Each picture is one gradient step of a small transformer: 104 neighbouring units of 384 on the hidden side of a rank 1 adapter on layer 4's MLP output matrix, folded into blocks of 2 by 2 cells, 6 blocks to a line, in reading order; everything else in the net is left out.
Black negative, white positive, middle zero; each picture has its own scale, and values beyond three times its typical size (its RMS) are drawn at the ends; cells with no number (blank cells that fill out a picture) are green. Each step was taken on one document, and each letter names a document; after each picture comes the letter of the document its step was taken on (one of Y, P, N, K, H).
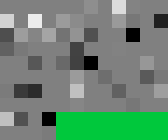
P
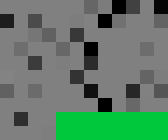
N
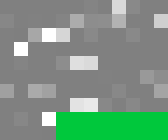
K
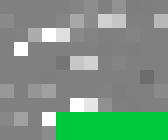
K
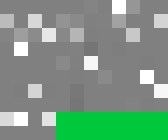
P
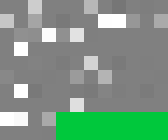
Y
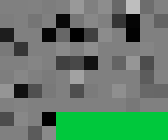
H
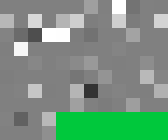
P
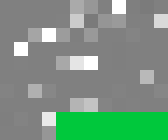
K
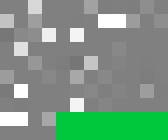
Y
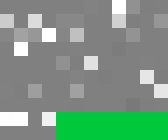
P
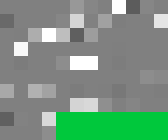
K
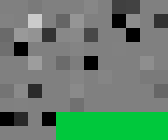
P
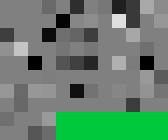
H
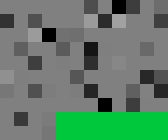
N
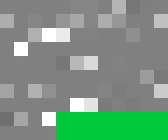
K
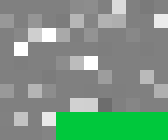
K
